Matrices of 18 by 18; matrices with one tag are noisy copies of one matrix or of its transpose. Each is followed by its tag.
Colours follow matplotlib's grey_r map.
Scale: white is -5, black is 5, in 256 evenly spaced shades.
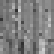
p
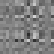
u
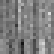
p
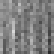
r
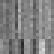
p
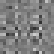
u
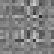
u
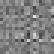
u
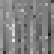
r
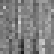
p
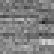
p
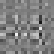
u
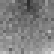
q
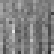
r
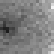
q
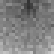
q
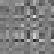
u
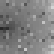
q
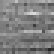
r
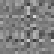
u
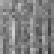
r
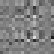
u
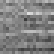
r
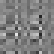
u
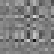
u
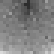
q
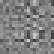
u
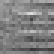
r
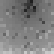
q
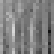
r
